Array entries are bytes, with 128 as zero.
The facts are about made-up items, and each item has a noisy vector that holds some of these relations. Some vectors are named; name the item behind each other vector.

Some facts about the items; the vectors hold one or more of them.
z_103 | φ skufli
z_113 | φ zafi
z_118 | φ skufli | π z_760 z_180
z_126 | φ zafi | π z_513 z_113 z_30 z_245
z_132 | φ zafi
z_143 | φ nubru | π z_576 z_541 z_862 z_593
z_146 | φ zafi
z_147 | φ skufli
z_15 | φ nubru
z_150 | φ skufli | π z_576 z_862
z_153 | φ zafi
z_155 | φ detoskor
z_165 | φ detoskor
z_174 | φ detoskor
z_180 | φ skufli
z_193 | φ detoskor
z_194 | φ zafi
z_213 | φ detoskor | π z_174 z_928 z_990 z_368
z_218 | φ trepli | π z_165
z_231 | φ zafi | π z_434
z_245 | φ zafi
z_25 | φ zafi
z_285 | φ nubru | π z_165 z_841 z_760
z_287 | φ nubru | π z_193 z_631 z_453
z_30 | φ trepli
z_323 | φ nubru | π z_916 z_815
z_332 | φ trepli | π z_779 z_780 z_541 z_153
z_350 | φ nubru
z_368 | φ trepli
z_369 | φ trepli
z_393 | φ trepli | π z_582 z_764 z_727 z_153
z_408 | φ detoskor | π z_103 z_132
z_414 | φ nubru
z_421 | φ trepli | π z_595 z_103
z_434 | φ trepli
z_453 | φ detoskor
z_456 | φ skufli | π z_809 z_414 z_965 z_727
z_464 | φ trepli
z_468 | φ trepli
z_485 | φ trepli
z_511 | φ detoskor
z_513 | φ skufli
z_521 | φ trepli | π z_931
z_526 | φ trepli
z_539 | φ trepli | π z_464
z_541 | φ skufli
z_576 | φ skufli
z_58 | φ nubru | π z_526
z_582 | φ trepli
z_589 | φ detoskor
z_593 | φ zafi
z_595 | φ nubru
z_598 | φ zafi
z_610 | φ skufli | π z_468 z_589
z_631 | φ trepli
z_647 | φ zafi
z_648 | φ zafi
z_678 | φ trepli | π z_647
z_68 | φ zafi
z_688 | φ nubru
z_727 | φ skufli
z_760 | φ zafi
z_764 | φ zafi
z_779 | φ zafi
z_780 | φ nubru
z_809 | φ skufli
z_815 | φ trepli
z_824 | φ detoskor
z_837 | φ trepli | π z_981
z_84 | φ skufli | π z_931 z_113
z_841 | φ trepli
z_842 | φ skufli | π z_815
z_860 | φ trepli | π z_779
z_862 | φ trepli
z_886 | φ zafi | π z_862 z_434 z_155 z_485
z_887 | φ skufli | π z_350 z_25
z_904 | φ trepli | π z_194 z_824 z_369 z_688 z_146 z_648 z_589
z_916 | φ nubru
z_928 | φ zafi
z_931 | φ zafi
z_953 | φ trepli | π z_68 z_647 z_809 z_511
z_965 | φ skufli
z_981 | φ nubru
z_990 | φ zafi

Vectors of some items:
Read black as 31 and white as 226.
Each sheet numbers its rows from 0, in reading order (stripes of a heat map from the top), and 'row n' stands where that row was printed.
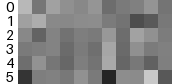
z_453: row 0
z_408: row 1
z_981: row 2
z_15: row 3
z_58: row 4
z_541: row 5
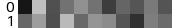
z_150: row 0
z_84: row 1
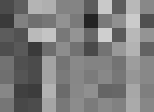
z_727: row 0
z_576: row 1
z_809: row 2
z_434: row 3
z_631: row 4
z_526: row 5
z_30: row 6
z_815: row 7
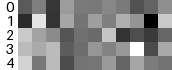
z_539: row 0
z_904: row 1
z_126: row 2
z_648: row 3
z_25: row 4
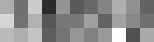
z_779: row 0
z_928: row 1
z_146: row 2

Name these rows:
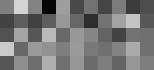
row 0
z_886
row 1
z_862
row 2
z_118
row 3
z_165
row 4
z_147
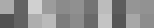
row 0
z_511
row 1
z_965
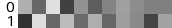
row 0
z_764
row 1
z_610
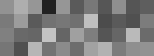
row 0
z_231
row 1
z_285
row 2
z_513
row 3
z_414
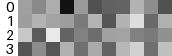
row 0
z_593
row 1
z_824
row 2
z_68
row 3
z_369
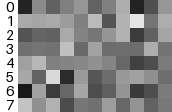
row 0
z_393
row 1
z_589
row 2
z_678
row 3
z_180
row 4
z_213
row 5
z_153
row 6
z_332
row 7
z_598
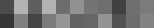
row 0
z_887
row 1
z_860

